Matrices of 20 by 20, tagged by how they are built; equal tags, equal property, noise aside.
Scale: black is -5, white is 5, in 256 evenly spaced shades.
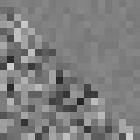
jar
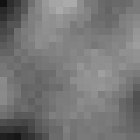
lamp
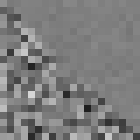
jar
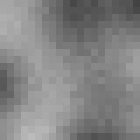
lamp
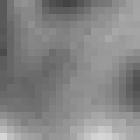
lamp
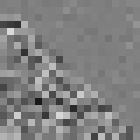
jar
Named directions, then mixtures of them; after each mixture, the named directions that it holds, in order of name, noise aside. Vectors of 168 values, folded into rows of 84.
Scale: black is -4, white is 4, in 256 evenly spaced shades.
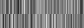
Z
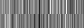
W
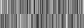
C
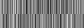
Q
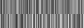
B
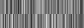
Z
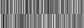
B, Q, Z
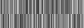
B, Q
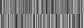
B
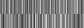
B, W, Z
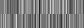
B, C, W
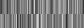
C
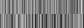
B, Z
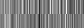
W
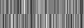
Z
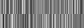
Q, Z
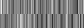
B, C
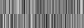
Z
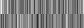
C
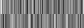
C, Q, Z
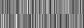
B, C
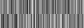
B, C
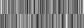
C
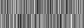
C, Q, Z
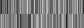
C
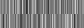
B, Q, W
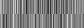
Q
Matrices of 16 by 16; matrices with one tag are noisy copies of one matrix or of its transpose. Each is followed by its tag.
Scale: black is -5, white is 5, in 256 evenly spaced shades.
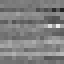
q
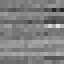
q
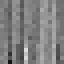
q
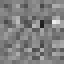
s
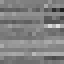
q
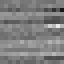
q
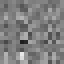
s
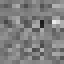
s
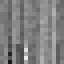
q
